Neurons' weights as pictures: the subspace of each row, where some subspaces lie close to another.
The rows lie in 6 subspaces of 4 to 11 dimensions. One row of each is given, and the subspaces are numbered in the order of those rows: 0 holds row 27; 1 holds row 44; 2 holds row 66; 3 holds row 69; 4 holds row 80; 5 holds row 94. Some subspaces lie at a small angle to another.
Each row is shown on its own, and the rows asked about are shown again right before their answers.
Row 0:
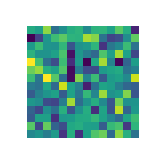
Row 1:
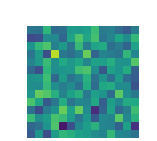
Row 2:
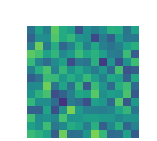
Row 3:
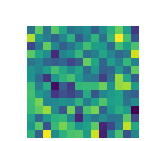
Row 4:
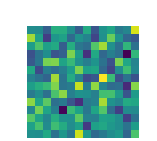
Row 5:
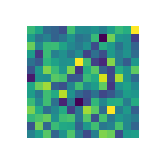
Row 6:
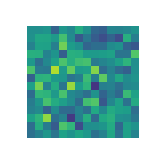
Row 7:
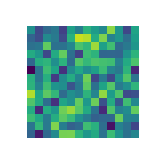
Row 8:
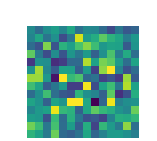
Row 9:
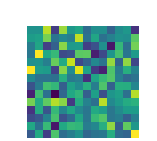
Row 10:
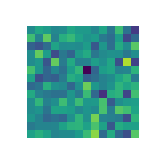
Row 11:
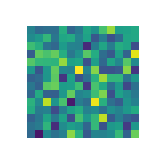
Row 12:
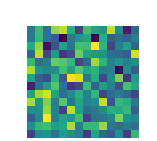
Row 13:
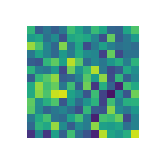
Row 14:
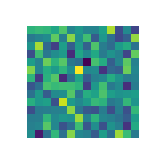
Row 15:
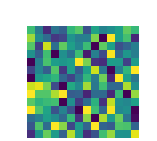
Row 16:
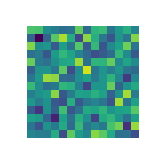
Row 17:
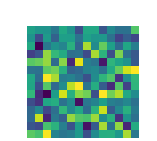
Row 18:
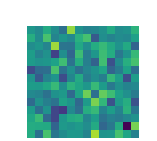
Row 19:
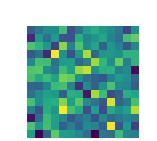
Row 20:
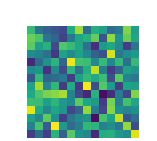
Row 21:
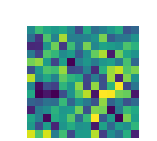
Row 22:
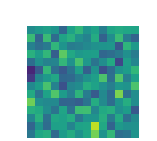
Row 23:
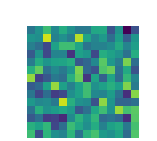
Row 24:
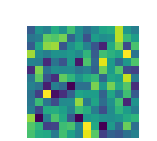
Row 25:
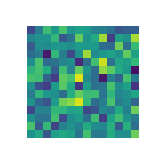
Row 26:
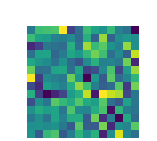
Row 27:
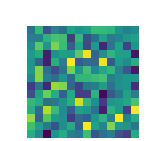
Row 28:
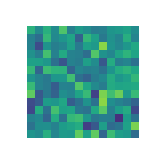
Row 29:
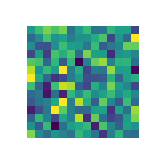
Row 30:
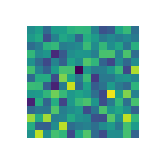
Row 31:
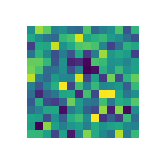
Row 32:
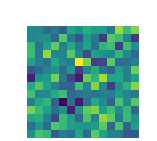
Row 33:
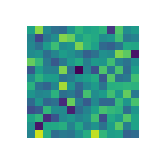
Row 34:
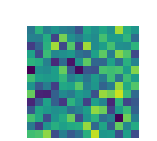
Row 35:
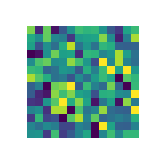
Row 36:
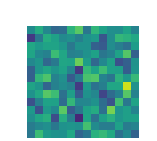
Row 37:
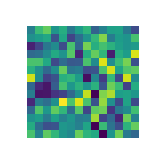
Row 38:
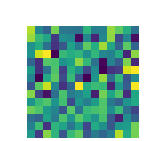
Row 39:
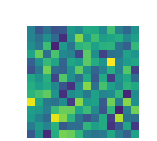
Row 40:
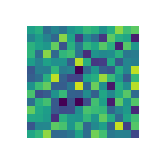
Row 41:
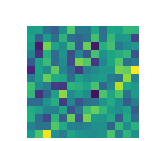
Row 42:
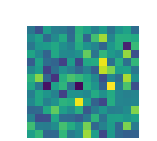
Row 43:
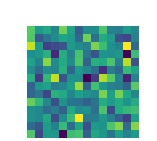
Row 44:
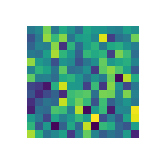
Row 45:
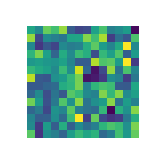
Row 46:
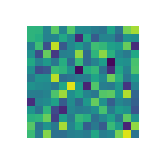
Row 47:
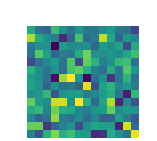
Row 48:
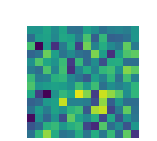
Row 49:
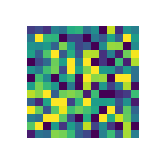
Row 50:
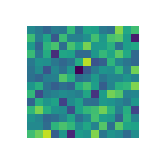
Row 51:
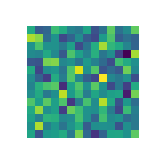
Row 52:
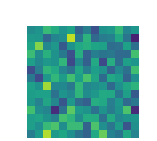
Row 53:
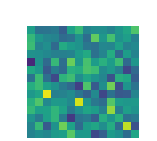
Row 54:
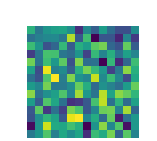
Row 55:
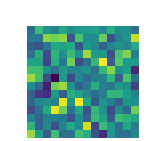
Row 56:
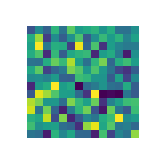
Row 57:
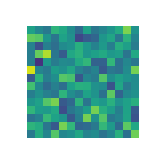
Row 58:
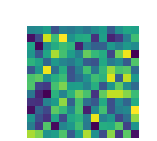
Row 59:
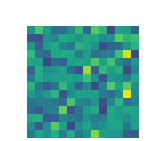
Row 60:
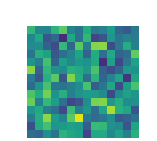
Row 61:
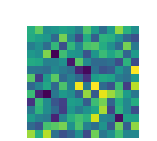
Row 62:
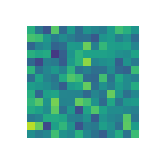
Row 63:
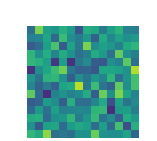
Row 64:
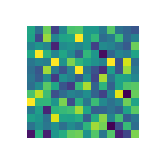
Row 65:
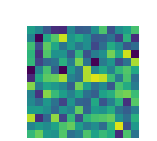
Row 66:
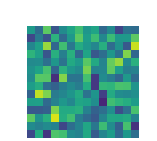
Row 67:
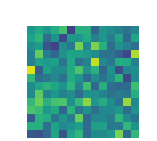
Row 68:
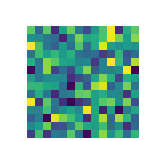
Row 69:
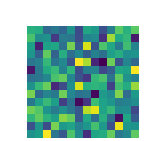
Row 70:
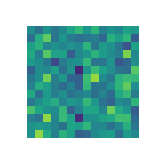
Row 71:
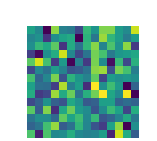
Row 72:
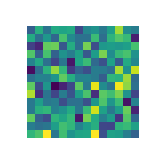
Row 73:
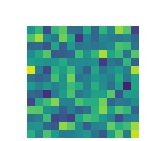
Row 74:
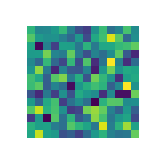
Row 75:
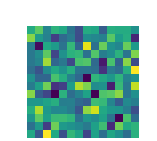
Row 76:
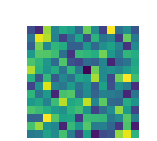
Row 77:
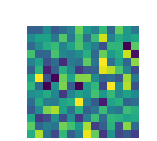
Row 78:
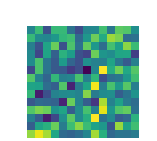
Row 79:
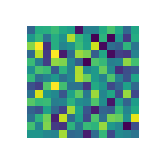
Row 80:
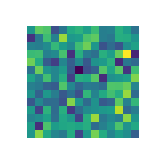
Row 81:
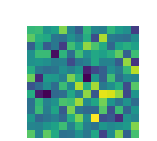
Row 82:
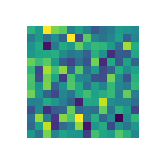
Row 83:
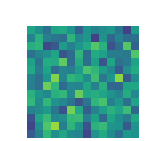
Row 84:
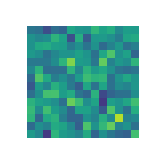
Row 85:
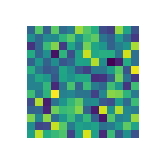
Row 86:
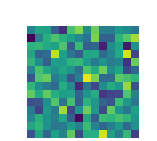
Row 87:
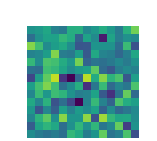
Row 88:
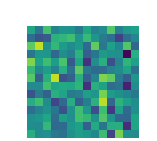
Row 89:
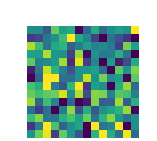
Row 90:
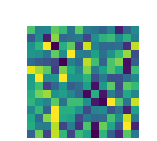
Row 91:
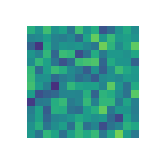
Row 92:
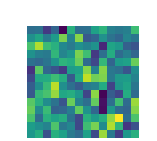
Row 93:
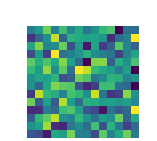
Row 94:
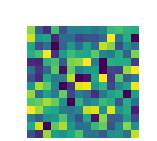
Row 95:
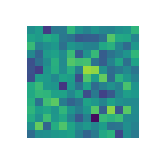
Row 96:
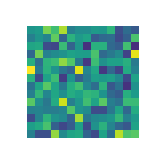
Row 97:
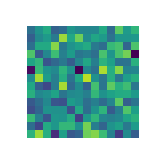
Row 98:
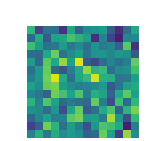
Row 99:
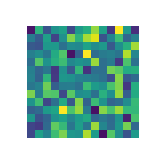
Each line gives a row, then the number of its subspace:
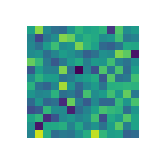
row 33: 4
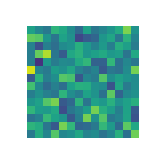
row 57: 2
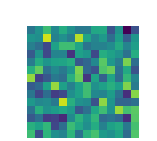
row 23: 2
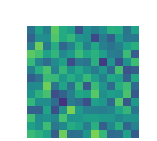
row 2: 1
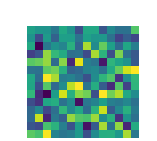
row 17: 1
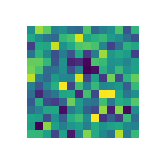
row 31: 4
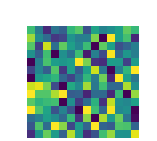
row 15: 1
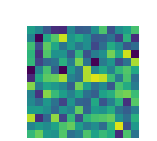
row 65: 0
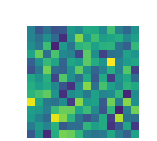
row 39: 2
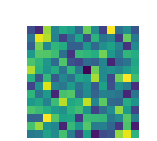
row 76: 4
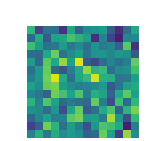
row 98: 0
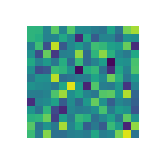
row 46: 2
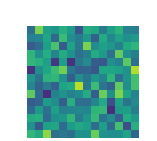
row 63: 3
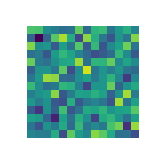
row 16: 4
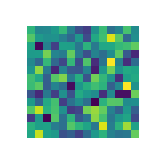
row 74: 2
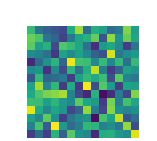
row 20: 1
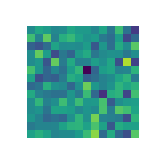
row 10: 2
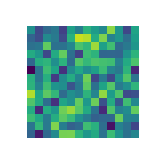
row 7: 2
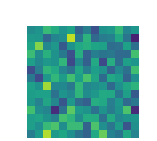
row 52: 0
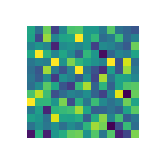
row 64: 2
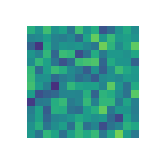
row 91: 0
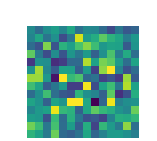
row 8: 2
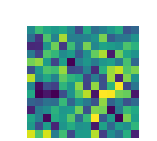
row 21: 1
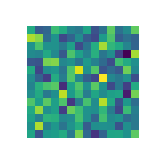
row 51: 4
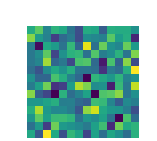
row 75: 3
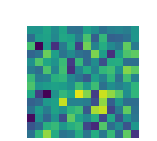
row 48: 0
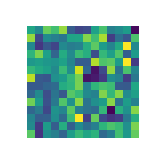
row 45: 4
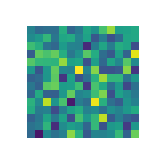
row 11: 2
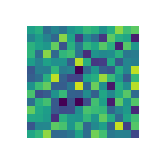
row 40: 5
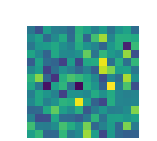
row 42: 3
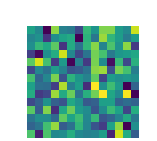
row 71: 2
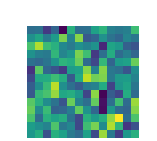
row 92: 0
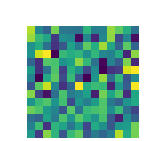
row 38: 5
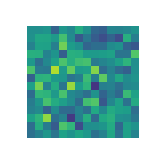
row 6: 2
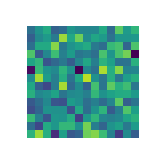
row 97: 3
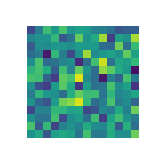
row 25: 5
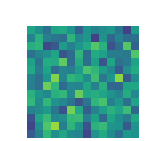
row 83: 0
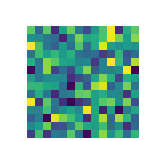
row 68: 2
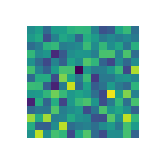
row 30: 2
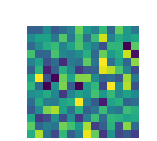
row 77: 3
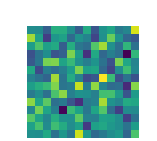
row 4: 4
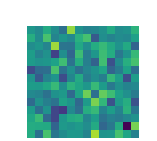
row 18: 2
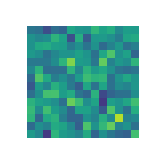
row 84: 0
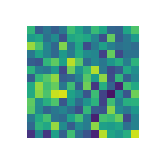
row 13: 1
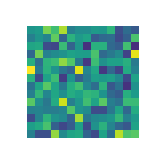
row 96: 3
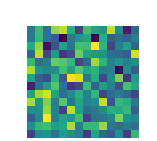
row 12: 0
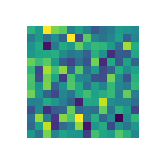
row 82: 0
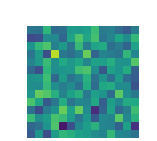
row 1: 2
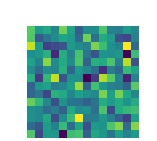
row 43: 4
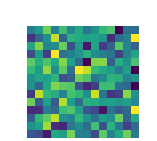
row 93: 5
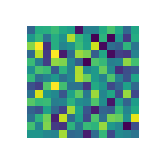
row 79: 0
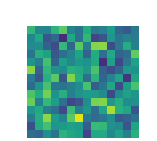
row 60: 0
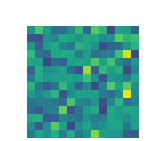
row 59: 4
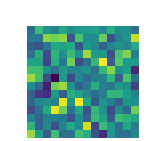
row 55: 0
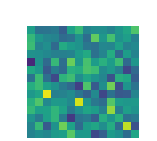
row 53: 3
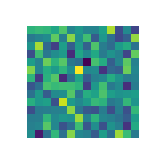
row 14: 5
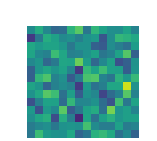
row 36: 4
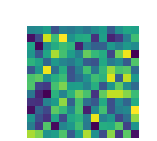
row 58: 0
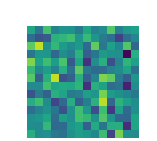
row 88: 4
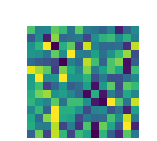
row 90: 2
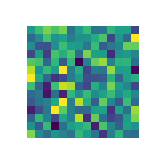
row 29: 0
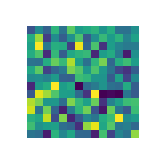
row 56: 0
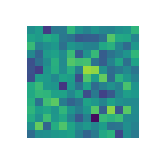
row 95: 4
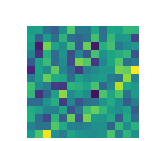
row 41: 1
